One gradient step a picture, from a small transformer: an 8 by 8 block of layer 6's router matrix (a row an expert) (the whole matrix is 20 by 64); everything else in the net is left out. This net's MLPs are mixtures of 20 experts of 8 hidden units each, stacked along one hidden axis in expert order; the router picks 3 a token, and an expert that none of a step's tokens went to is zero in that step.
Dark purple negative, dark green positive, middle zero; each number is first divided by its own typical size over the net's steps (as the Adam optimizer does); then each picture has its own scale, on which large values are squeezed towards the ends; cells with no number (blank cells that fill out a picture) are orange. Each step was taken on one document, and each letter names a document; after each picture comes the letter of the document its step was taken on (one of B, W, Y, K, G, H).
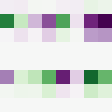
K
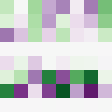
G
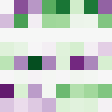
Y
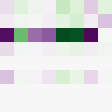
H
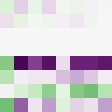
Y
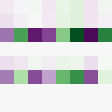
H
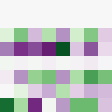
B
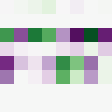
H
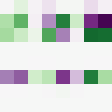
K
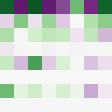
G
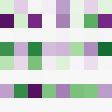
G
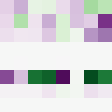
K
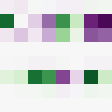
K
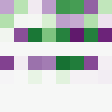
H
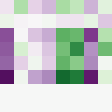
H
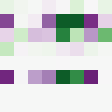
H
